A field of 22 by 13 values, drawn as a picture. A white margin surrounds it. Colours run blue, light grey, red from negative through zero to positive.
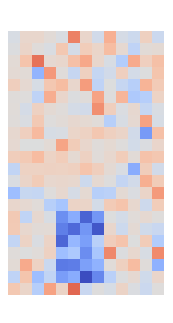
Ninth with the lowest average: bottom middle. Odd patch: lower, in the bottom middle. Average level on the scale: 50%.
